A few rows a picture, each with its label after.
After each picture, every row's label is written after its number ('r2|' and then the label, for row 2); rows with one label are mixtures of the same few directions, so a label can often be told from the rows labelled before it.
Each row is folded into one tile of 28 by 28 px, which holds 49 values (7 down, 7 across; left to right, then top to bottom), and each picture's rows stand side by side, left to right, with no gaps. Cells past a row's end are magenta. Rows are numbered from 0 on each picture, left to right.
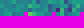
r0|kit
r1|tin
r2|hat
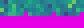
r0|hat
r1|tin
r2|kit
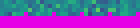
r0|kit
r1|hat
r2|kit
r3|hat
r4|hat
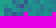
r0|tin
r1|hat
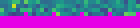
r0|kit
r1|hat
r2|tin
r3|hat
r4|kit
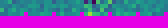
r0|hat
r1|kit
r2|hat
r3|tin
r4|tin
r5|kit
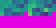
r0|tin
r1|tin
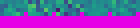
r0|tin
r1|tin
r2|hat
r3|hat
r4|hat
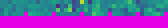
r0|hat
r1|tin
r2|kit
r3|hat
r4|kit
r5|tin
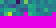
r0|kit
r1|tin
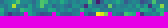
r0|kit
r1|kit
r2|hat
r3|kit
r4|kit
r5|tin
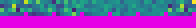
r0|kit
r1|tin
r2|tin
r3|tin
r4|hat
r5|hat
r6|kit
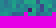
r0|kit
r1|hat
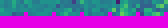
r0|kit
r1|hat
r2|kit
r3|hat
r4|hat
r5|tin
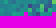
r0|kit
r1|kit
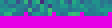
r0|kit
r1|hat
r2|kit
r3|tin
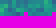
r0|tin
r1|kit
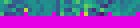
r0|hat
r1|hat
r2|hat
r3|tin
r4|tin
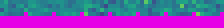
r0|hat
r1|tin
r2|kit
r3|tin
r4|tin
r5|hat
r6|kit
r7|tin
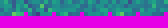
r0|kit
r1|kit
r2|kit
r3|hat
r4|kit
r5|kit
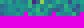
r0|tin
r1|hat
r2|tin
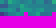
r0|tin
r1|kit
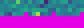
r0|kit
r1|kit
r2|hat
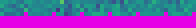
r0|hat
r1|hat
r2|hat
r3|kit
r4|tin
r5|hat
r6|tin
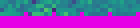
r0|tin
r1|hat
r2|kit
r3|hat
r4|tin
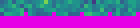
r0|hat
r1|kit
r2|kit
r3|tin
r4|hat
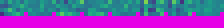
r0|tin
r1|kit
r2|tin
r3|tin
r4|kit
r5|hat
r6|hat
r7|hat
